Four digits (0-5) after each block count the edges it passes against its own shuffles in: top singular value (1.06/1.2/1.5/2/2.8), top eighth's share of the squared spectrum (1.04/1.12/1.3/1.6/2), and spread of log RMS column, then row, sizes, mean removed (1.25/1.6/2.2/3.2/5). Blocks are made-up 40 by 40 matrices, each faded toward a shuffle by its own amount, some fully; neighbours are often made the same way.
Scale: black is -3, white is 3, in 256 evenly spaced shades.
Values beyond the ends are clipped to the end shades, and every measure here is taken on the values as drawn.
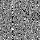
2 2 2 0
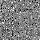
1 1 1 0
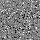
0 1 0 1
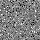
0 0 0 0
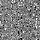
1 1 2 0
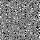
1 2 1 0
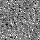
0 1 0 0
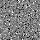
0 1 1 0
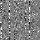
2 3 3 0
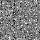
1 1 2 0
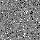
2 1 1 0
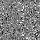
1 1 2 0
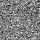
0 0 1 0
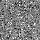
0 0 0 0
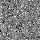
0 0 0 0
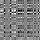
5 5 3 3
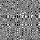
4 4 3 2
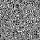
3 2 1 0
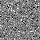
0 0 0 0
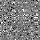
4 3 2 2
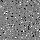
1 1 0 0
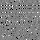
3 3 1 2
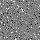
2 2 0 0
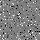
1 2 1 0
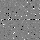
3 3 0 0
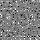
3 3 1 0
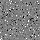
2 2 1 0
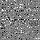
3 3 0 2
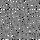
3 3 0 1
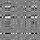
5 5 3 3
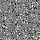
0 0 0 0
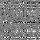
4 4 2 2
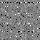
3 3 1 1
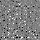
3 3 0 1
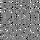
4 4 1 1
